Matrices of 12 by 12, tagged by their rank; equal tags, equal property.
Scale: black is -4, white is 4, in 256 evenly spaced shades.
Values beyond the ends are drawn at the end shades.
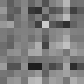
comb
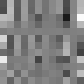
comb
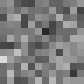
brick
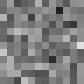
brick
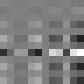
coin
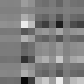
coin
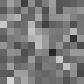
brick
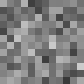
brick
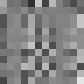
comb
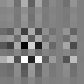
coin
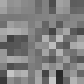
comb
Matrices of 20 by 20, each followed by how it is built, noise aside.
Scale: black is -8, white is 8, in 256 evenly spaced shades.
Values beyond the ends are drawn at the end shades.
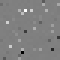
sparse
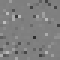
sparse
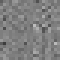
low rank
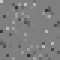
sparse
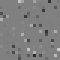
sparse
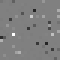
sparse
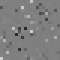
sparse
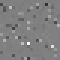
sparse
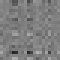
low rank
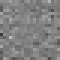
low rank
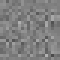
low rank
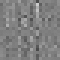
low rank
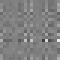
low rank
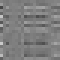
low rank
